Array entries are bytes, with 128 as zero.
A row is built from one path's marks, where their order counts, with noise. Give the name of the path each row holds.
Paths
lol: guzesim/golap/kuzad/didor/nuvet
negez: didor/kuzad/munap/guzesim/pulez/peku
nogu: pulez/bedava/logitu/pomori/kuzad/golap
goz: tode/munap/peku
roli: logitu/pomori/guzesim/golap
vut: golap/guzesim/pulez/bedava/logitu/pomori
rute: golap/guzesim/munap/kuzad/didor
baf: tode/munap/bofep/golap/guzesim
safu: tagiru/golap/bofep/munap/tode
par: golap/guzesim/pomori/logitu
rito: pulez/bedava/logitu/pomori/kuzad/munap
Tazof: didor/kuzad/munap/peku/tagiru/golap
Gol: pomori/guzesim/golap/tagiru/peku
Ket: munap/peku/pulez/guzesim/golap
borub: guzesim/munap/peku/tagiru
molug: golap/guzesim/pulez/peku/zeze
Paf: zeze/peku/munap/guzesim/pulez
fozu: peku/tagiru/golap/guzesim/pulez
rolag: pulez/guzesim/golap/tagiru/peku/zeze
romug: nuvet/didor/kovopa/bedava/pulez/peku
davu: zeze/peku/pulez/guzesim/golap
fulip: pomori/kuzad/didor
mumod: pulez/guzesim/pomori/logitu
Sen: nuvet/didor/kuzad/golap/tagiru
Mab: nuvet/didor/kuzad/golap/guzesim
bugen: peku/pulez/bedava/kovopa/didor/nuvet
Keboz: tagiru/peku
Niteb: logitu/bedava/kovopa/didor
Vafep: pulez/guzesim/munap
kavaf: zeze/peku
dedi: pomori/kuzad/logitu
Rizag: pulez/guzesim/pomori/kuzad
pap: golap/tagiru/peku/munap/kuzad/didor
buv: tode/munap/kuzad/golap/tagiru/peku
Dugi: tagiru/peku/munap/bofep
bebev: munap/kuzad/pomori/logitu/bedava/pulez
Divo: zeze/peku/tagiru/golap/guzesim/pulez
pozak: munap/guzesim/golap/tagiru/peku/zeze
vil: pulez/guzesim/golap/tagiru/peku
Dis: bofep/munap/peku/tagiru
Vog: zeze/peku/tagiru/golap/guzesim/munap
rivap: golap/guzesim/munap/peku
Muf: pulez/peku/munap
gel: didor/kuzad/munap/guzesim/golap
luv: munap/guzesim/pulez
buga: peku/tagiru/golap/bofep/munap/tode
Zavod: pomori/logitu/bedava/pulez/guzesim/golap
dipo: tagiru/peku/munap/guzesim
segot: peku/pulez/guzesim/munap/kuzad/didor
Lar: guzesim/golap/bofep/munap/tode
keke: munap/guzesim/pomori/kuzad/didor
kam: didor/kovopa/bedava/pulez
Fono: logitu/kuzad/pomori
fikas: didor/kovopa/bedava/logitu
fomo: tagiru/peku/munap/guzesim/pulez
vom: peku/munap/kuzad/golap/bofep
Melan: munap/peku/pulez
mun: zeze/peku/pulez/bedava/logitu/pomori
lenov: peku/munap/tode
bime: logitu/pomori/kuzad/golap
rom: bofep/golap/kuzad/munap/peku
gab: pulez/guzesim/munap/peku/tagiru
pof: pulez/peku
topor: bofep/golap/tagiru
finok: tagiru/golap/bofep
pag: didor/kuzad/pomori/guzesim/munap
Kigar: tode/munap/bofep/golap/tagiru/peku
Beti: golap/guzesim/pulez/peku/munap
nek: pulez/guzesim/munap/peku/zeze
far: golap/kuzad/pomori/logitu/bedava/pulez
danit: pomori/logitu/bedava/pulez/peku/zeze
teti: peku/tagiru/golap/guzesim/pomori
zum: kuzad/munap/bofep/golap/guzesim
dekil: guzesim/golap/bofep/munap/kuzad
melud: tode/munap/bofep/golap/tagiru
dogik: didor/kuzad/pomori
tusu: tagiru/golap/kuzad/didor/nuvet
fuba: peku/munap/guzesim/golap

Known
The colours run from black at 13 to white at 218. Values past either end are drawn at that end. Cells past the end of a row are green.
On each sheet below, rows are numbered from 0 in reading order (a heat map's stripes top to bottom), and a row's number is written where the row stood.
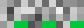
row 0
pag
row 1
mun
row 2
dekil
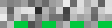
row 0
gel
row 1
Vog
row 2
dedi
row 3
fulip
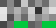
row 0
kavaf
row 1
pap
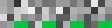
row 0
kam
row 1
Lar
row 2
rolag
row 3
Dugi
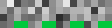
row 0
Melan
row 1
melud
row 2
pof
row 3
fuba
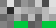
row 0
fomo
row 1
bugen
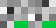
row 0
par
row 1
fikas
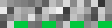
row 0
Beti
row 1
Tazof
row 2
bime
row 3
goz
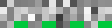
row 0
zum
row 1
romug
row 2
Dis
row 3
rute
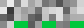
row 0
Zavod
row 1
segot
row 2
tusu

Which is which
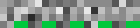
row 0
negez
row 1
Muf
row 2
Divo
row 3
rivap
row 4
vom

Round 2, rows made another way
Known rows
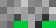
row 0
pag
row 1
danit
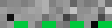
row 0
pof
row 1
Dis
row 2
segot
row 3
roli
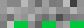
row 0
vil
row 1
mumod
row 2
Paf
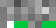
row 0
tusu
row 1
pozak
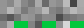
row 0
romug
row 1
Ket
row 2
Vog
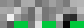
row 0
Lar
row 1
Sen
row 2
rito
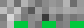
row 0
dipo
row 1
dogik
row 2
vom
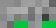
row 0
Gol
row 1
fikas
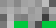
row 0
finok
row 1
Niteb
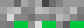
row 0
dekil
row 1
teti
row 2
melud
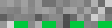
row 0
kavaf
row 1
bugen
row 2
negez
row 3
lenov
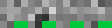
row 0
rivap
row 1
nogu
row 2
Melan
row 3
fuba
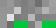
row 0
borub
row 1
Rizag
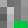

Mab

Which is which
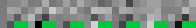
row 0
gel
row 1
Zavod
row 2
luv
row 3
rolag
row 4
rute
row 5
Keboz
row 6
keke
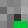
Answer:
fulip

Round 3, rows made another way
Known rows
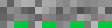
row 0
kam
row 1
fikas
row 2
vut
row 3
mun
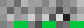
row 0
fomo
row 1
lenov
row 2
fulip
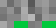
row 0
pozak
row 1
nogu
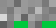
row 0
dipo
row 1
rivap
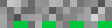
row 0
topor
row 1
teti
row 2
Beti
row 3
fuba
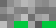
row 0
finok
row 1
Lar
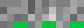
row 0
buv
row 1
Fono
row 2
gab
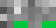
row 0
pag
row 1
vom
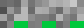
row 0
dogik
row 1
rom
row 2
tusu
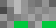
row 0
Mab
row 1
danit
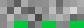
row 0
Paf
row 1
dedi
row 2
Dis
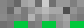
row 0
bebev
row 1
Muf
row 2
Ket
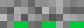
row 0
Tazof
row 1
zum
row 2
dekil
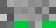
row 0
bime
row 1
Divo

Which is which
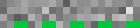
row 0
Kigar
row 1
Vog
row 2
rolag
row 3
buga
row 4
gel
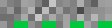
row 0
rute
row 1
luv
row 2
fozu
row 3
nek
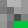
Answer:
melud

